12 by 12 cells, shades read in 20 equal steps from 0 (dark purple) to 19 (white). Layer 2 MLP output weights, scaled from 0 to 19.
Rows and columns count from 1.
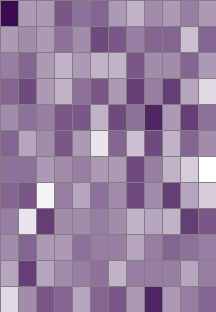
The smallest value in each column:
0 4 4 6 6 5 5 4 2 4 4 6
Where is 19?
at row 7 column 12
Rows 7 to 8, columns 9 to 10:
9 13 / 10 4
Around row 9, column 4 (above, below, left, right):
9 11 4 10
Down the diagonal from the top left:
0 10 11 13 6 17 11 5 12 7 12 7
